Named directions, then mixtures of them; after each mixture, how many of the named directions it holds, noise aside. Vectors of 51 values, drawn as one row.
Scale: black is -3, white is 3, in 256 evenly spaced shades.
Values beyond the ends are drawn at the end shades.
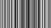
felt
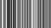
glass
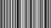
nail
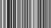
one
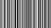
three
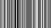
three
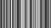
two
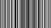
one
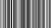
three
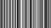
one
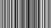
one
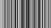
one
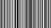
two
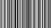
three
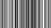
three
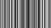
one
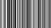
two
